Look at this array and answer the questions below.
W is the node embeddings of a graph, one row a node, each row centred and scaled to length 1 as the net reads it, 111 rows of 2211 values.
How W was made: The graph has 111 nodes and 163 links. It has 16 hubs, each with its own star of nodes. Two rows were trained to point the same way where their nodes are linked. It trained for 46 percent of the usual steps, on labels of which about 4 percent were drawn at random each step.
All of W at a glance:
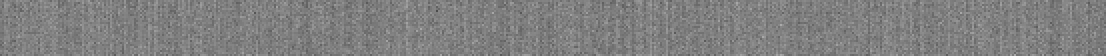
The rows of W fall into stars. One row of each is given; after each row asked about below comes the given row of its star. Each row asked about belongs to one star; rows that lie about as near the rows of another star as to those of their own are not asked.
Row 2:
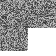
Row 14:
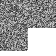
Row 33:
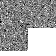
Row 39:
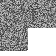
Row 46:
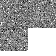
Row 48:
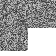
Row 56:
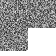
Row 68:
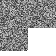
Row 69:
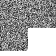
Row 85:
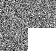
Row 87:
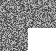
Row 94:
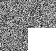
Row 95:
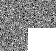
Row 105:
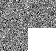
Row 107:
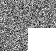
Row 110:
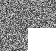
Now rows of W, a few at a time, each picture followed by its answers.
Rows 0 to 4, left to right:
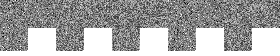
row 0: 105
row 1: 14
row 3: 105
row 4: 48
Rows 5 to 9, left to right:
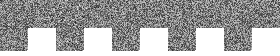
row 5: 46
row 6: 69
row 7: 95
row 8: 85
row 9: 110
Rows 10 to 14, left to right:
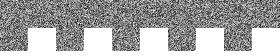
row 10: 85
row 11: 2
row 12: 2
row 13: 48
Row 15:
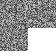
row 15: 14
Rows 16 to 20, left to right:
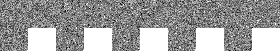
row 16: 69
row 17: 68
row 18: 2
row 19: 95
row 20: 14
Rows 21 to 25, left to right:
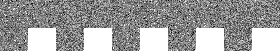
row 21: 95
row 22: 87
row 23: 94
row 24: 69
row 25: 69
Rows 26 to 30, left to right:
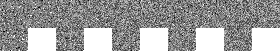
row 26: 87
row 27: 33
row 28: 48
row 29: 87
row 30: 46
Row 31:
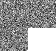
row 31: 56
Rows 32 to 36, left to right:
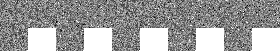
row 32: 14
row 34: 85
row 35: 33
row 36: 95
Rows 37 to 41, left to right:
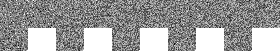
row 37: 107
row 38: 2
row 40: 68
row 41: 94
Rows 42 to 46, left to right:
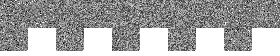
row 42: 107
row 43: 48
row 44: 33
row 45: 68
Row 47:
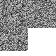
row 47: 48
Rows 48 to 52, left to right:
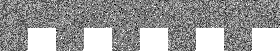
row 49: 110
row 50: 39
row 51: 94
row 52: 85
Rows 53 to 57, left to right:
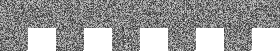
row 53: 107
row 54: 33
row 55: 110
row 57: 69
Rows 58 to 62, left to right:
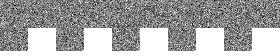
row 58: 39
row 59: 68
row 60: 69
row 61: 39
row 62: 107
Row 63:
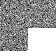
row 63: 87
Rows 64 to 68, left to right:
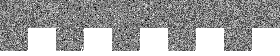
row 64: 94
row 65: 46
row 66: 14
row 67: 46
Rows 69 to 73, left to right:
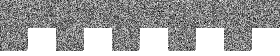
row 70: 39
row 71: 2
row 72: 2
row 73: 56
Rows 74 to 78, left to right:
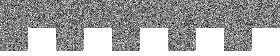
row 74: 68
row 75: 48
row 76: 68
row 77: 48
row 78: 33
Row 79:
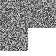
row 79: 87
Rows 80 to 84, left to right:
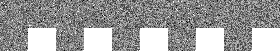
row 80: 94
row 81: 110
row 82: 46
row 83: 2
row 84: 68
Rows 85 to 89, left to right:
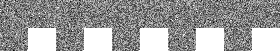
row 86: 107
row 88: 2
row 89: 105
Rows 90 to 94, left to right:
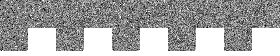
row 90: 87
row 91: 46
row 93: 110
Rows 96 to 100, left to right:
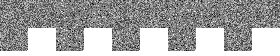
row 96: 105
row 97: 46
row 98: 33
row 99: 107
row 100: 39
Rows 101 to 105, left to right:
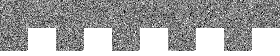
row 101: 85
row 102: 87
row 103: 107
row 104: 87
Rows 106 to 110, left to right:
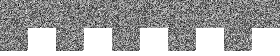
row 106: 33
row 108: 94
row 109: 94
